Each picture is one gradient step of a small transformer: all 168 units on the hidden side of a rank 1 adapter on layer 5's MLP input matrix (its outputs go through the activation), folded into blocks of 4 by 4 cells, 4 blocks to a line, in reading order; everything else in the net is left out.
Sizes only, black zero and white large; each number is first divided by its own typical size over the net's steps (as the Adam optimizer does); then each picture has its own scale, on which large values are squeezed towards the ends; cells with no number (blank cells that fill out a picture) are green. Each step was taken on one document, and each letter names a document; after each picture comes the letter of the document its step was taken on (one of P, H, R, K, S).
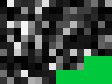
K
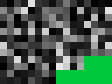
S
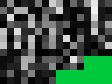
S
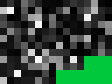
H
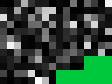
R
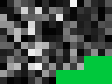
H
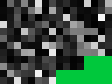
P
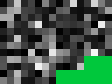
H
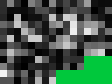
P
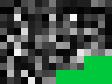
P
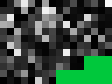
R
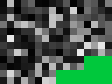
P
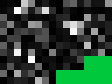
R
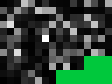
R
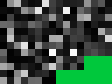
K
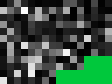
H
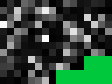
R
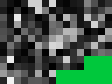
P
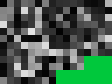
H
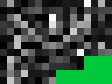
P
